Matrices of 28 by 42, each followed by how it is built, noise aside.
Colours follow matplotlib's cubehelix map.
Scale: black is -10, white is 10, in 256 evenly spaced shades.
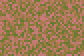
noise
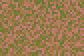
noise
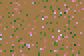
sparse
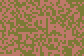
noise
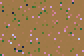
sparse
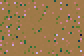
sparse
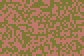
noise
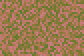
noise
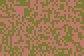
noise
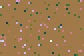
sparse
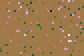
sparse
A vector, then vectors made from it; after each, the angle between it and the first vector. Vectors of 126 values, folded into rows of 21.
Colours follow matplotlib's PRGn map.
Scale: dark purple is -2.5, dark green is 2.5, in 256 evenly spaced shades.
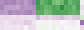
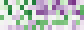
partly opposed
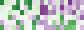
partly opposed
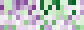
partly aligned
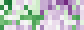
partly opposed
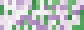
orthogonal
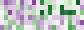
partly aligned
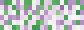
orthogonal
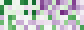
partly opposed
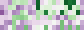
partly aligned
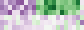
nearly parallel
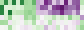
nearly opposite
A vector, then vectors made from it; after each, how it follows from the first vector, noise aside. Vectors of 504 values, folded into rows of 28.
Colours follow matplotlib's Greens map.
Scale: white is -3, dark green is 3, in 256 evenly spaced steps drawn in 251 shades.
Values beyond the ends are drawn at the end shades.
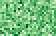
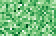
copied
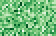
sign-scrambled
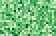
copied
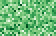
sign-scrambled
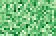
copied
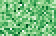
copied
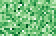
copied
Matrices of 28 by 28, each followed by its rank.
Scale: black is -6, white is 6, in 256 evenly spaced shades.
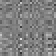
three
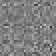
five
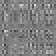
three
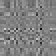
three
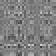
three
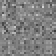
five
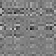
three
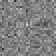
five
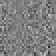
five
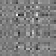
three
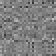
five
